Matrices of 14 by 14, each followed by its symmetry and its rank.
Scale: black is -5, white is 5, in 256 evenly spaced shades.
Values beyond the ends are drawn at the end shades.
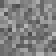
neither, full rank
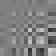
symmetric, rank one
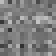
neither, rank three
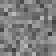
neither, full rank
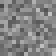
neither, full rank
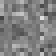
neither, rank three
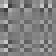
symmetric, rank one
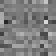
neither, rank three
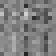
neither, rank three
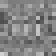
neither, rank three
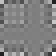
symmetric, rank one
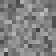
neither, full rank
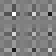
symmetric, rank one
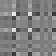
symmetric, rank one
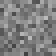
neither, full rank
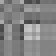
symmetric, rank one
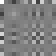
symmetric, rank one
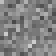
neither, full rank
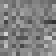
neither, rank three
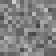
neither, full rank
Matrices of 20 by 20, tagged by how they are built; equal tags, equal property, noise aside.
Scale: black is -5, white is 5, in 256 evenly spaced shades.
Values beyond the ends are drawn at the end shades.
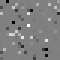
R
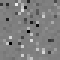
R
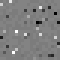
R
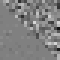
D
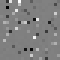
R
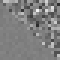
D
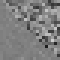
D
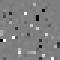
R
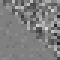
D
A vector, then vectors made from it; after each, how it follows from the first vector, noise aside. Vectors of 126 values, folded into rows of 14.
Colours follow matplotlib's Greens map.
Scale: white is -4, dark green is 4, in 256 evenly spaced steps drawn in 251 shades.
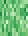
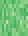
shrunk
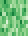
sign-scrambled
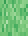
shrunk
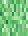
sign-scrambled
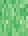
shrunk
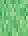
shrunk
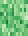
sign-scrambled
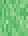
shrunk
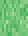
shrunk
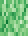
sign-scrambled
